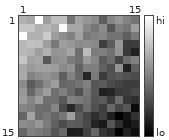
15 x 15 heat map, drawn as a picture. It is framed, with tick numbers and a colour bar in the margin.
The field climbs toward the top left. The ninth with the highest average is the top left. The ninth with the lowest average is the bottom right. Fine speckle covers the field. No row or column stands out.
